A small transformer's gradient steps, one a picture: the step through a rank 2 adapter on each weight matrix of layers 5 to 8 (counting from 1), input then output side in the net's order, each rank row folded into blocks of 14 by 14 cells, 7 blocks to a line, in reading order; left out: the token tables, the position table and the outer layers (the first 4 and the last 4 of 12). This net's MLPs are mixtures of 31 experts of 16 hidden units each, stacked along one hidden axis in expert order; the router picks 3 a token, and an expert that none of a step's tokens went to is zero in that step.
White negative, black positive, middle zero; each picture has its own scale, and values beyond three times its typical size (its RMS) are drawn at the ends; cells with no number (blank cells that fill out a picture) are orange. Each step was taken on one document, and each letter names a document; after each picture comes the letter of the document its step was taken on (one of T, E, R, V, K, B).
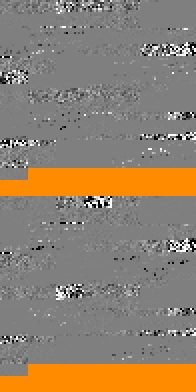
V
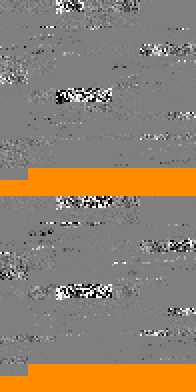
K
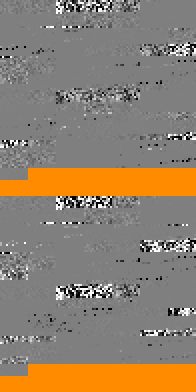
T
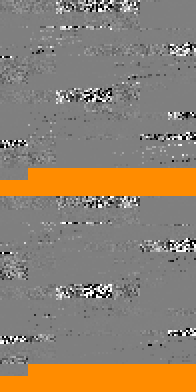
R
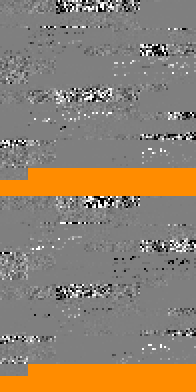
V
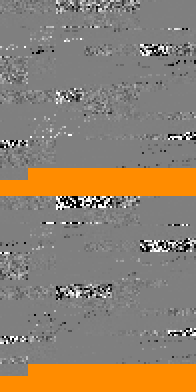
T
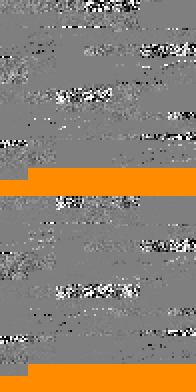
K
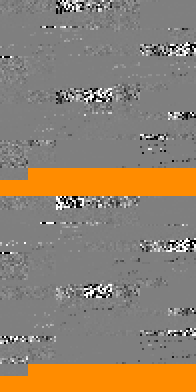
T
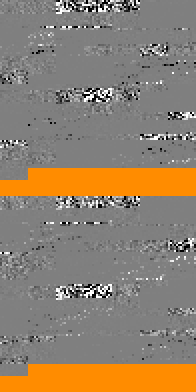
K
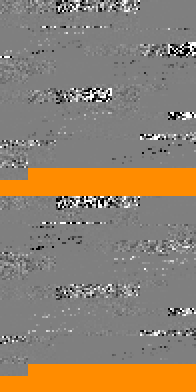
V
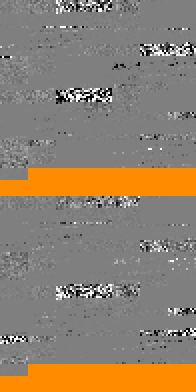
R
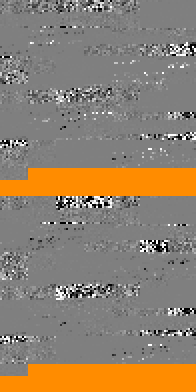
V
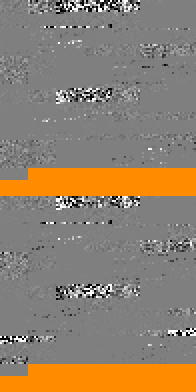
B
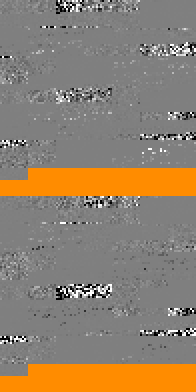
B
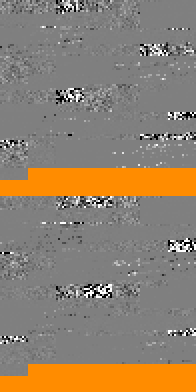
R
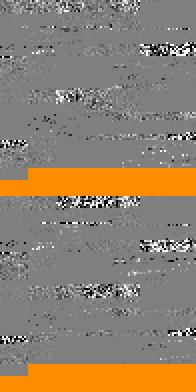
R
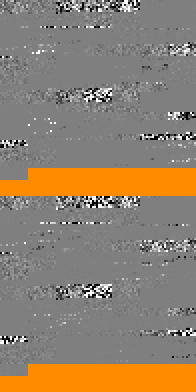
K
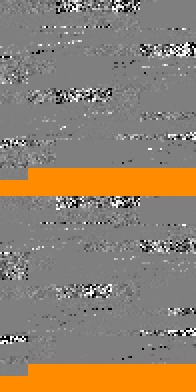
B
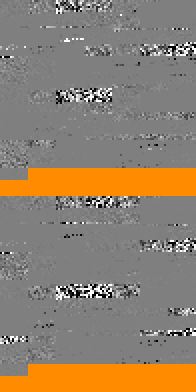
T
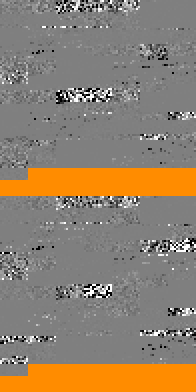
B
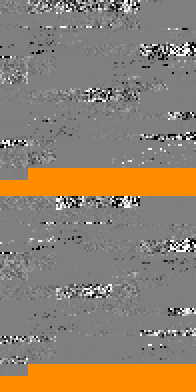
B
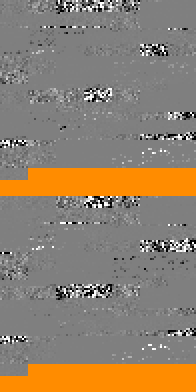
V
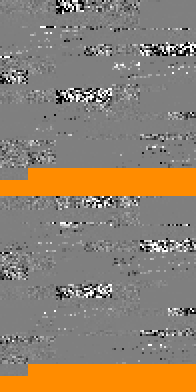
R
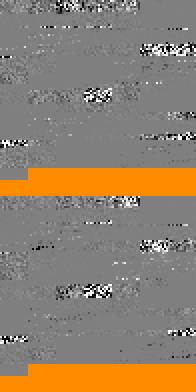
K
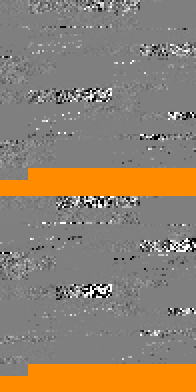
B
